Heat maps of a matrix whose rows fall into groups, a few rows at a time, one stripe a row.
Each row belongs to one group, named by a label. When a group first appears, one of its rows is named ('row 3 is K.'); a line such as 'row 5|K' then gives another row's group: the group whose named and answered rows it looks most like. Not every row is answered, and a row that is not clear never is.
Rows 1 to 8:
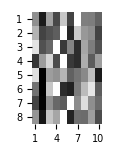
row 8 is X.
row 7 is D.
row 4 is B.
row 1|X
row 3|D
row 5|X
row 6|D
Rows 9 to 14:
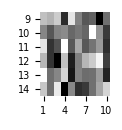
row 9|B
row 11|D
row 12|D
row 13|D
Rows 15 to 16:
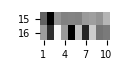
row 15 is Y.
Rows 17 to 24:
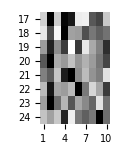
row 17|Y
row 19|X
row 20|X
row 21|Y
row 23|D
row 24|B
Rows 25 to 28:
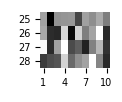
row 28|D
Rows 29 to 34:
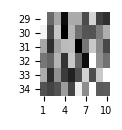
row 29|B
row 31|X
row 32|B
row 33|Y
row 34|D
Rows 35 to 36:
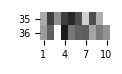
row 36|B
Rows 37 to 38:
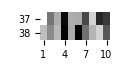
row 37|B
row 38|B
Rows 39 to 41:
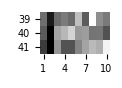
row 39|D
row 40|X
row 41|Y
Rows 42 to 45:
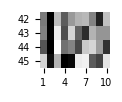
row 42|Y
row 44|X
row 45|Y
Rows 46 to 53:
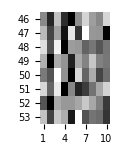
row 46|Y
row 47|X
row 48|B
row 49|D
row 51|B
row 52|X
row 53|D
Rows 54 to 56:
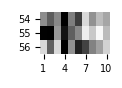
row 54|Y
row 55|Y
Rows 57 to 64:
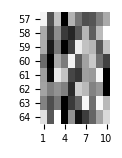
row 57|B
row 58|Y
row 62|D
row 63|Y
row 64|B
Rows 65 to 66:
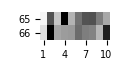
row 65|B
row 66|X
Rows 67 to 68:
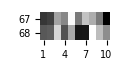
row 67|X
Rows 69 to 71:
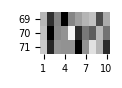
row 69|Y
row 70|X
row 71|X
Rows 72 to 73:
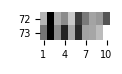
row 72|X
